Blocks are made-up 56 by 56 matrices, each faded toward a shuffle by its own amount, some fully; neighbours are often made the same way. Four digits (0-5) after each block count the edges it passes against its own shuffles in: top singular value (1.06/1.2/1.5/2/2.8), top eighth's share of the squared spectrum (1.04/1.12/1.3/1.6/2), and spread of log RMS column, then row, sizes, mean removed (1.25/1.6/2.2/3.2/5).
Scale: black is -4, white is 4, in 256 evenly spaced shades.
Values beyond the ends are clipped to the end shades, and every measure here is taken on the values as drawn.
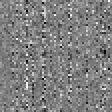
2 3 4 0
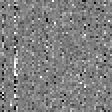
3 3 3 0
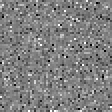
1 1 0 0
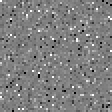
0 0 0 0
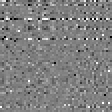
4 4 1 3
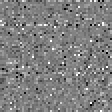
3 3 1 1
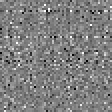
3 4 1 2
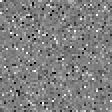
0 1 0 0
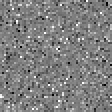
1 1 0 0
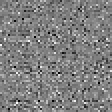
4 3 2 2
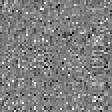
4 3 2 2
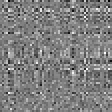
5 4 3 3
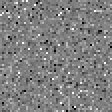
2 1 0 0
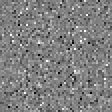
3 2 1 0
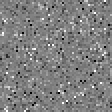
1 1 0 0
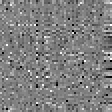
4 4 2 2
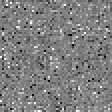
3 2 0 0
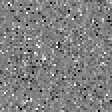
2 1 0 0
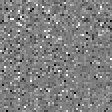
3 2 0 0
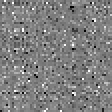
4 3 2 1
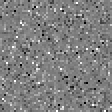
0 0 0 0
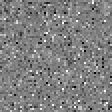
1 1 0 0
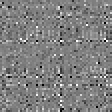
4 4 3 3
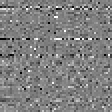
4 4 1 3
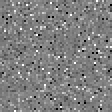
0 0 0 0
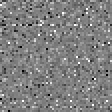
3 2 1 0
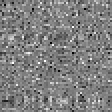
4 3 1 1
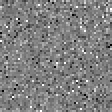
2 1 0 0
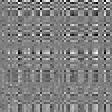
5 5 4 4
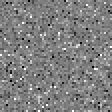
0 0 0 0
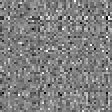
4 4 2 2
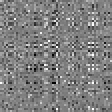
5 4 3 3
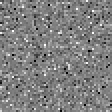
0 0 0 0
